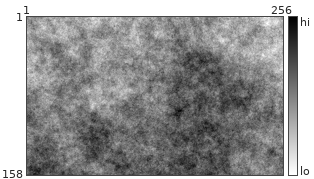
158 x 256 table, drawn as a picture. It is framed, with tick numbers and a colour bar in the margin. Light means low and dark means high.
There are no lone odd cells. No row or column stands out. The field climbs toward the bottom.
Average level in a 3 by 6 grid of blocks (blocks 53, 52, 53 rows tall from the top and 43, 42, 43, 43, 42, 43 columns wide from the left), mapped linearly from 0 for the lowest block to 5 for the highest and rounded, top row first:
1 1 1 3 2 0 / 2 2 2 4 5 3 / 4 4 4 5 5 3
